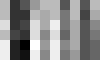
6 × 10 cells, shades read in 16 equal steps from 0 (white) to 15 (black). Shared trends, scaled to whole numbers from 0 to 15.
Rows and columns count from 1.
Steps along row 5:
up up down up down up down up down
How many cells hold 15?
1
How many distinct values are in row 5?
9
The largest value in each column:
4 13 15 6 7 4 10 6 11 9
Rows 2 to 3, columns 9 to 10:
11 5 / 10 7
